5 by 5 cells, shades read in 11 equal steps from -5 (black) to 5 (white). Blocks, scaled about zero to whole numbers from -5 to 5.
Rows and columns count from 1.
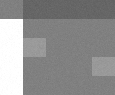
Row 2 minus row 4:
0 0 0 0 -1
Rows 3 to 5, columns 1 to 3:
5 1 0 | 5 0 0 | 5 0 0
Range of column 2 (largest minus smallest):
2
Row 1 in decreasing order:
0 -1 -1 -1 -1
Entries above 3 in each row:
0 1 1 1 1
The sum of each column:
20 0 -1 -1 0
